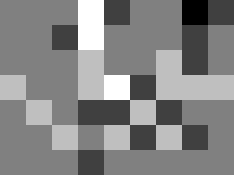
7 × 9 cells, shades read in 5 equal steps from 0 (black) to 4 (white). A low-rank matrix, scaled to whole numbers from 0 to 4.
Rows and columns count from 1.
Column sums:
15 15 14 18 15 13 16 10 14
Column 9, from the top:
1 2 2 3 2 2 2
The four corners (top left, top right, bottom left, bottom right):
2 1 2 2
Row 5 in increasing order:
1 1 1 2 2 2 2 3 3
